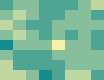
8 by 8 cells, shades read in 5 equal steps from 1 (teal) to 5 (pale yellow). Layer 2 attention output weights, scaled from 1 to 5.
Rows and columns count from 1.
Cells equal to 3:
30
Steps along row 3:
down down same up same same same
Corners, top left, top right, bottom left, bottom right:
2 4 4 2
